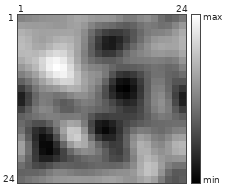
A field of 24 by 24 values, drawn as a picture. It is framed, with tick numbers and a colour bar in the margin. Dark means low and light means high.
Histogram: bell-shaped. Lone odd cells: none. Grain: blotchy. Odd rows or columns: none. Ninth with the highest average: top left.
